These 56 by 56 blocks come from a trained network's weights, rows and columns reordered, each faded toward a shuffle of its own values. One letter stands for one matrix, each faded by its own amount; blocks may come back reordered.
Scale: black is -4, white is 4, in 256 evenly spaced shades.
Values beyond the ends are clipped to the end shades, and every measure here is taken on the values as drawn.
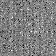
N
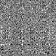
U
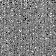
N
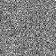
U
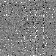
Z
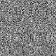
U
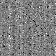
N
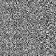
U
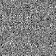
U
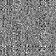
U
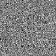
U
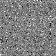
Z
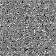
Z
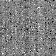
N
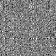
U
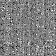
N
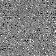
Z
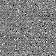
Z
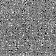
Z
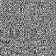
U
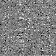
Z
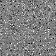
Z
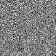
U
